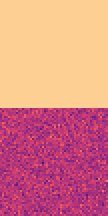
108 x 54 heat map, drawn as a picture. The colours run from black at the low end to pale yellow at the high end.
It is made of 2 by 1 panels. Panel 1,1: very high, flat. Panel 2,1: middling, fine-grained.
